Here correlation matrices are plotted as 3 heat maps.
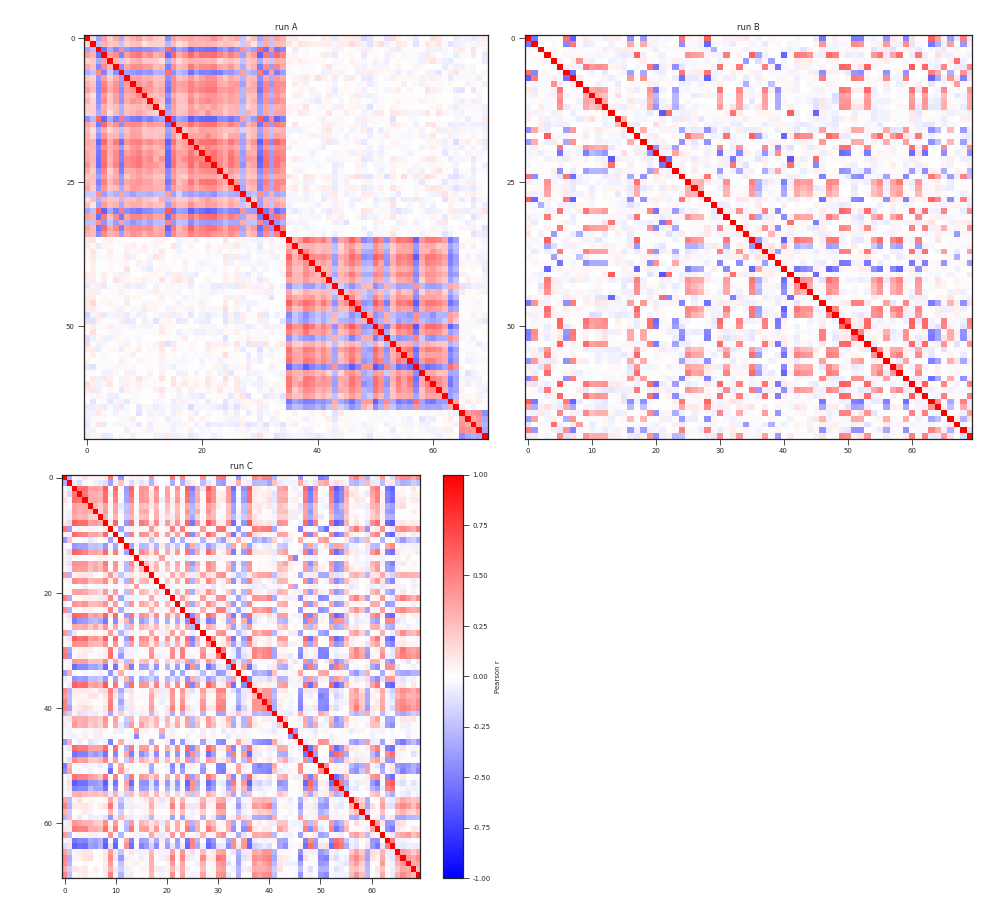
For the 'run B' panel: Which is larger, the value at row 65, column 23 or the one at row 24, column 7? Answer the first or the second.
the first
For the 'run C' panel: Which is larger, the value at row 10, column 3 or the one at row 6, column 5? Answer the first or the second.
the first
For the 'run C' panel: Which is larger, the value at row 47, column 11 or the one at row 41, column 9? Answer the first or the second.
the first
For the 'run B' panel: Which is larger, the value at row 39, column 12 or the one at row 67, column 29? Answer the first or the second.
the second
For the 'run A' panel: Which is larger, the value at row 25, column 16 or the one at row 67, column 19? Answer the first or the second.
the first
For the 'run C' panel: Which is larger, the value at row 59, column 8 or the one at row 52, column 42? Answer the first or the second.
the second
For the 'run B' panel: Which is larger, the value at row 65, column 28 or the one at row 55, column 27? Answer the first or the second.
the second
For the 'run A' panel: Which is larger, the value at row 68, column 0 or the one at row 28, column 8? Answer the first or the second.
the second
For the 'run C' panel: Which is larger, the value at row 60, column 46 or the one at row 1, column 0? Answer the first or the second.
the first
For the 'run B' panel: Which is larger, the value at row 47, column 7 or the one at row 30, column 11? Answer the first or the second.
the second
